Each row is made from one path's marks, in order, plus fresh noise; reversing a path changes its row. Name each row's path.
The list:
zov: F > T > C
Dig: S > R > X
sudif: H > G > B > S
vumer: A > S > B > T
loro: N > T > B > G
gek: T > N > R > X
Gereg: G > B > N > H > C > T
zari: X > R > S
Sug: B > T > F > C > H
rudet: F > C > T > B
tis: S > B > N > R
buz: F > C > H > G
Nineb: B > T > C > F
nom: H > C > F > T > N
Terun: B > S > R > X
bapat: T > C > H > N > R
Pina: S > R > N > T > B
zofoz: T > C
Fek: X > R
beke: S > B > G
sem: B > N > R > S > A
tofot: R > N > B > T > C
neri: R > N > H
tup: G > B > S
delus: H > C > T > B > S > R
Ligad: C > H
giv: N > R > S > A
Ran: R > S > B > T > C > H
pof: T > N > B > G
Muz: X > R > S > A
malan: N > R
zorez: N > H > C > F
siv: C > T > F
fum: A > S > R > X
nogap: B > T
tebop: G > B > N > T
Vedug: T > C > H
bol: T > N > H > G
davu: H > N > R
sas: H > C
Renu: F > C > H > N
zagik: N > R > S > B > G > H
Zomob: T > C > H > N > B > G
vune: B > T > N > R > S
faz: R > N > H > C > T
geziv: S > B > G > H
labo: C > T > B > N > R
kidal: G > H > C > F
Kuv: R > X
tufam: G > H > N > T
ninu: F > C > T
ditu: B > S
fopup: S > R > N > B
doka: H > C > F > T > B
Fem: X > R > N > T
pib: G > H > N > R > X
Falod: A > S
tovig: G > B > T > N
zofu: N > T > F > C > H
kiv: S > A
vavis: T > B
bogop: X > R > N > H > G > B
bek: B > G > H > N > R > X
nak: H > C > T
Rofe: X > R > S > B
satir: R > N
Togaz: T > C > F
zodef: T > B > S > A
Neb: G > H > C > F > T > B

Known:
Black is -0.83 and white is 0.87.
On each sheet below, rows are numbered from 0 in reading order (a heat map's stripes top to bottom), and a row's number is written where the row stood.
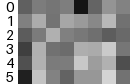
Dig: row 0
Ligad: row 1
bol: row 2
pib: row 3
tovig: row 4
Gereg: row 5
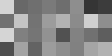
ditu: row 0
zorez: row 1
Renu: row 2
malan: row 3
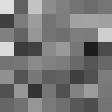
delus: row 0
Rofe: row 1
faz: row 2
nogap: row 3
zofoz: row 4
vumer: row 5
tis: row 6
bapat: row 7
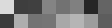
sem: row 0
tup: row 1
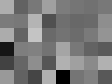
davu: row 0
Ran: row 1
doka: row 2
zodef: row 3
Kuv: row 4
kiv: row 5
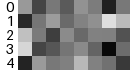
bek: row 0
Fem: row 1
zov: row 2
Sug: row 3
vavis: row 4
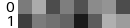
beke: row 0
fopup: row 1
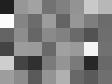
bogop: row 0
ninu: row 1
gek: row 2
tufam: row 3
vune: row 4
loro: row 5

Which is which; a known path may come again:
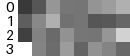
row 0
Muz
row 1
Zomob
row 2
giv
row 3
ninu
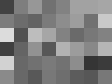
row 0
Rofe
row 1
satir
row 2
nak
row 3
Kuv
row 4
ditu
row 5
Falod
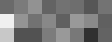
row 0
Togaz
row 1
rudet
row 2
Nineb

